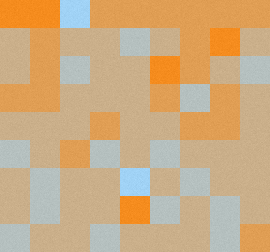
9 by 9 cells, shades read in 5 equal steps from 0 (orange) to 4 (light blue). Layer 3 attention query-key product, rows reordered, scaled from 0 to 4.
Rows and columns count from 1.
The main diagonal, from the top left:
0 1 3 2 2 3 3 3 1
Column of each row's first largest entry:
3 5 3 7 1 1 5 2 1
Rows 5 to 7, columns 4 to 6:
1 2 2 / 3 2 3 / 2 4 2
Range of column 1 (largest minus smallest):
3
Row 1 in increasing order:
0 0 1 1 1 1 1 1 4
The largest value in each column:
3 3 4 3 4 3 3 3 3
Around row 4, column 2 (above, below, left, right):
1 2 1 2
